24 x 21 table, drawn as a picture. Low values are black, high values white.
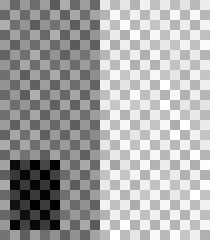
The ninth with the lowest average is the bottom left. A vertical seam about 50% of the way across splits the table, and the right part is higher. In the bottom left lies a patch that is lower than the rest.
